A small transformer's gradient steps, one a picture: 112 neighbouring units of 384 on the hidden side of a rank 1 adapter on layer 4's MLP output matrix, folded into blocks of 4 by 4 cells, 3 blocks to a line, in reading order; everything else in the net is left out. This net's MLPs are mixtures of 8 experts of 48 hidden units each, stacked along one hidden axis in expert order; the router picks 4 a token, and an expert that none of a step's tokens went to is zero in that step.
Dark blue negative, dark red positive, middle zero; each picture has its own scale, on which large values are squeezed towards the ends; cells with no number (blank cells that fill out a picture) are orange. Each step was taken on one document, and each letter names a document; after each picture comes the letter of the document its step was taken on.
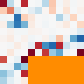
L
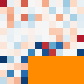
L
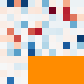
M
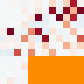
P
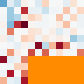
L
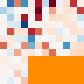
P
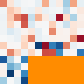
L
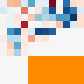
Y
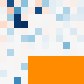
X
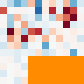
Y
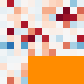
P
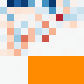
M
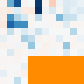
X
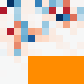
Y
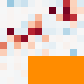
M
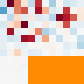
Y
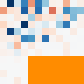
Y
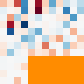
X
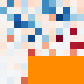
P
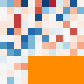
P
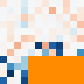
L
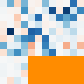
P
